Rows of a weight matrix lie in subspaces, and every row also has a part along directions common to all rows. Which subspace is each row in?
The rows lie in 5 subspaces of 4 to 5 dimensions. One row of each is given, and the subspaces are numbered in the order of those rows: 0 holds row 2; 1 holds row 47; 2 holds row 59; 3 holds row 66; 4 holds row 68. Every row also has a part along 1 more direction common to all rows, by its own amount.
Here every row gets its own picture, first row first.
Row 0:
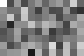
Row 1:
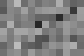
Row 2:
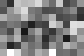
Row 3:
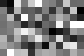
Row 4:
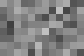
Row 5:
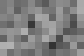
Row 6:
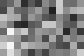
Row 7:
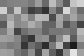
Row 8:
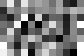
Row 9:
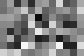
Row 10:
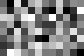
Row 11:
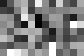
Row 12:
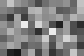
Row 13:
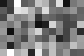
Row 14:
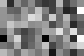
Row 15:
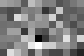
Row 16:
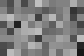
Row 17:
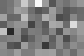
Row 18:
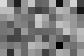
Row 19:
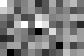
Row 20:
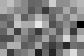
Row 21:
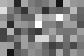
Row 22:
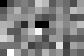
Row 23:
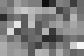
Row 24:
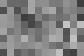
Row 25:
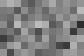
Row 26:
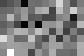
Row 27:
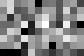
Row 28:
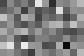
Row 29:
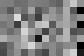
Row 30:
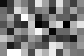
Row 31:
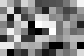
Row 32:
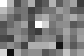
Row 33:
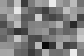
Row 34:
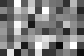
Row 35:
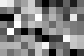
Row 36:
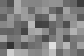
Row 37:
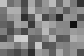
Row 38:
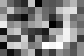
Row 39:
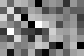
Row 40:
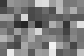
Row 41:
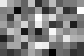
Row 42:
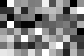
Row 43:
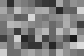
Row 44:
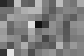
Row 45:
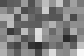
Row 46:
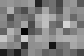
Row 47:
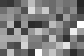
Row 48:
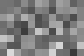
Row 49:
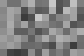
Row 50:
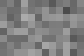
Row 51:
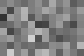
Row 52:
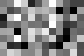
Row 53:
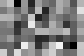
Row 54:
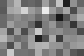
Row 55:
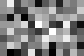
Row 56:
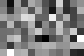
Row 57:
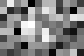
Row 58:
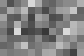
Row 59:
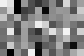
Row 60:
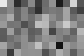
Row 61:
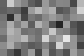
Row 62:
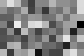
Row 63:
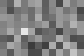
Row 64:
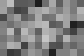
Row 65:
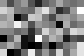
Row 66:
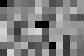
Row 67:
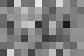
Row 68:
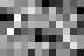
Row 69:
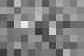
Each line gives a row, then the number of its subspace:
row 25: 1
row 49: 1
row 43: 4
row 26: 0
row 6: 0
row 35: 4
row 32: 3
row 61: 3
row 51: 0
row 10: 4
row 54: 2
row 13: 2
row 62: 1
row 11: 1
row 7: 1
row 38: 0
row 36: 0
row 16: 4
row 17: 0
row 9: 2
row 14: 4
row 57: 0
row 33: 1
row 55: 3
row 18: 3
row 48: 2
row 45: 4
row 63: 2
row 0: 3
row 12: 3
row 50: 1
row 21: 2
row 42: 3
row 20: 1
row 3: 2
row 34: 2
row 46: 2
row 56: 4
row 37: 1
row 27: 2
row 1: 2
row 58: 0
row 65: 4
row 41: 4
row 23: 4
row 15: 4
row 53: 2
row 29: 4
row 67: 3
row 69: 3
